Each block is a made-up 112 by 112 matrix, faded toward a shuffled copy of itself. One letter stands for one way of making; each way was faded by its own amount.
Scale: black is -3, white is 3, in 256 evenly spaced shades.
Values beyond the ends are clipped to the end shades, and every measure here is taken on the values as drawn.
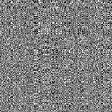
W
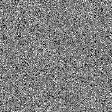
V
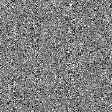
V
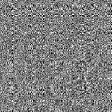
W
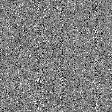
V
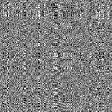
W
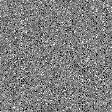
V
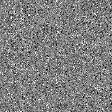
V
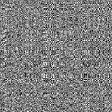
W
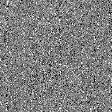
V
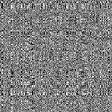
W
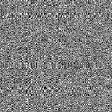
W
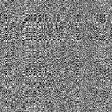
W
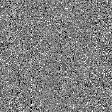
V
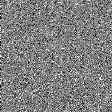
V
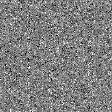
V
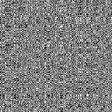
W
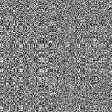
W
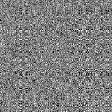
W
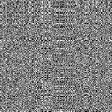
W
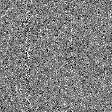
V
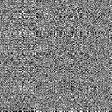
W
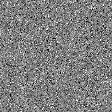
V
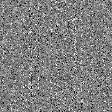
V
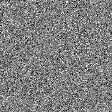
V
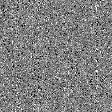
V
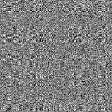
W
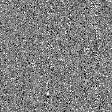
V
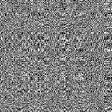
W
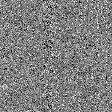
V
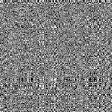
W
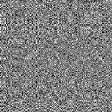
W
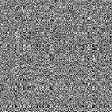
W
